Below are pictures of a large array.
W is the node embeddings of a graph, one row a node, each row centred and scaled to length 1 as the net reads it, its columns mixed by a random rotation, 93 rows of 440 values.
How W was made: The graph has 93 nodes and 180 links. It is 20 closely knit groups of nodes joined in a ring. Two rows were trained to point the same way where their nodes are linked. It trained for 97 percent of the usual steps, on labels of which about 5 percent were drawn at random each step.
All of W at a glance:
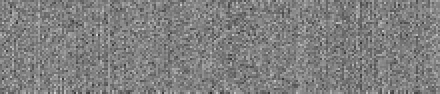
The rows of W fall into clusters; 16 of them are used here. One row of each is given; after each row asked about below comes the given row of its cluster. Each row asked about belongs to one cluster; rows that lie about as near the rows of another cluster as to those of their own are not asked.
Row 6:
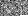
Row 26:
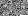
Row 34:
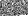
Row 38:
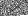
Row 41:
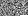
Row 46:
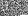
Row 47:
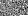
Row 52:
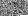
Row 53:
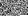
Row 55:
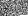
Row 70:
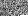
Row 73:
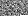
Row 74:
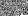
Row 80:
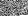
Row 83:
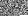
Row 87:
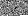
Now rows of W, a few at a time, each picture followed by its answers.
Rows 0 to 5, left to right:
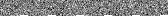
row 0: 38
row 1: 47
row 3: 87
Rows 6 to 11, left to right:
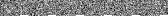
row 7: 55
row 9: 26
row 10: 53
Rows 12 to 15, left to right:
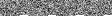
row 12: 55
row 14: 80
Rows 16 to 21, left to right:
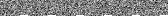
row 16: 55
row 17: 80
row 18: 41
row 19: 52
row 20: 83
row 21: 47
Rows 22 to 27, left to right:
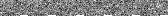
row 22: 38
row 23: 38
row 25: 47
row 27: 55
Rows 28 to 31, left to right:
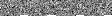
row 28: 83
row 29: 34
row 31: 41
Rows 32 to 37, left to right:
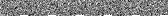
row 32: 87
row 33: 6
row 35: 34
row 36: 80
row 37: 73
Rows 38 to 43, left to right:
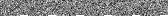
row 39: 70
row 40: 87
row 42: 74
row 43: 55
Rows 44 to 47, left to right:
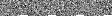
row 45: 6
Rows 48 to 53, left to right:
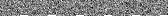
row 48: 73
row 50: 87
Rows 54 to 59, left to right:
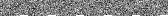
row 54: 38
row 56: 70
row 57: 47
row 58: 74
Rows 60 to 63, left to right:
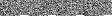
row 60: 46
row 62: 53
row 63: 46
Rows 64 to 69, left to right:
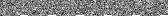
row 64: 41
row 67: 26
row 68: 74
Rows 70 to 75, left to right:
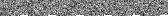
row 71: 6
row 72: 38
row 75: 46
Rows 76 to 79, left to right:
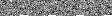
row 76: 47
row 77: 74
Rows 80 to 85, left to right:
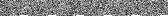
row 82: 52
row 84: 34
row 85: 52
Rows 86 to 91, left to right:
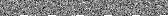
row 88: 74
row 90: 41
